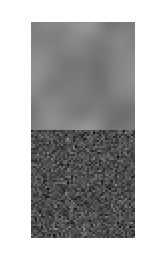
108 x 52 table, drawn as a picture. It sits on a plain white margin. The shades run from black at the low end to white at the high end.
It is made of 2 by 1 panels. Panel 1,1: middling, smooth, faint in contrast. Panel 2,1: low, fine-grained.
